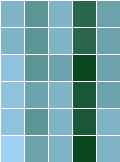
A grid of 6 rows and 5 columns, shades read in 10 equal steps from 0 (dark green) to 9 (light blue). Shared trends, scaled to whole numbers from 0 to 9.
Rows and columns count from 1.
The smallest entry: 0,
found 2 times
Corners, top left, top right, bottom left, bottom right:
7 6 9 7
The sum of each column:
47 32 41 6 38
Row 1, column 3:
7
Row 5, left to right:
8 5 7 1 7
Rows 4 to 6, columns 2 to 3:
6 7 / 5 7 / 6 7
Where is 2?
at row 1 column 4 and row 2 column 4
